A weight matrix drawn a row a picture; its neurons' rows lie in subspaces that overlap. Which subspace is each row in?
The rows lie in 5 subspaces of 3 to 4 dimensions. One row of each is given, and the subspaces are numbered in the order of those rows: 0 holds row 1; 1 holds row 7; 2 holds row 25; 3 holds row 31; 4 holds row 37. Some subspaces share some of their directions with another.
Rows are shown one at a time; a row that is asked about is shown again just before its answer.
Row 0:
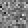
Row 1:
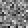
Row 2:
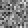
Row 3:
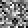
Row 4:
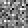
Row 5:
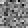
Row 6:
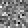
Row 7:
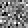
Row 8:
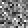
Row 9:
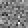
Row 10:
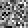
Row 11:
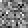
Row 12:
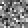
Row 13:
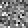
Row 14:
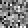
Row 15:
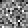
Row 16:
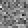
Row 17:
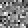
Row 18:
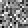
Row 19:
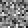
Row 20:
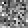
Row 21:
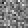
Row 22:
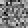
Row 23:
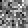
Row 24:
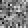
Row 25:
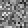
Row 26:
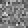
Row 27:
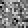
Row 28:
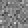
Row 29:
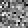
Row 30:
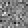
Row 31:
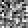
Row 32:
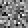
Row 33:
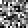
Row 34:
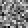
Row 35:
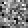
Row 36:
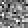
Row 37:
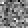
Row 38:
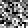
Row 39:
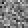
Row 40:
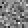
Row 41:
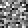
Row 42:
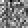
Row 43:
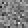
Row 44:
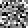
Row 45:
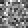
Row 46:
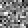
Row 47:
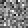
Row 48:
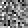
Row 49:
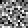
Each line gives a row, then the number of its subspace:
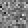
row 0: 1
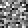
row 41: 3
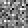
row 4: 3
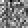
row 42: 3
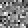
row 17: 2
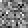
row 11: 2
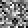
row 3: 0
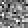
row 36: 3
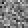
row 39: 4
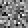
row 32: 3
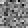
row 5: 4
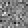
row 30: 1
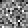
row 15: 1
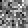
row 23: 2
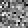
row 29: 3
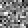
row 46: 2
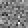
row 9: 1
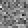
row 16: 1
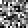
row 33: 2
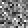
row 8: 0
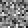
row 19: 0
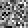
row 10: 2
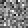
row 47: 4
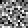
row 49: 1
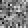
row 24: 2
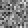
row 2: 2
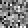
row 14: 2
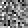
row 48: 4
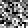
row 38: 0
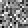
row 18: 1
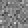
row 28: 1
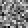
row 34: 0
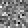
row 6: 3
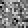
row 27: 0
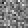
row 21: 4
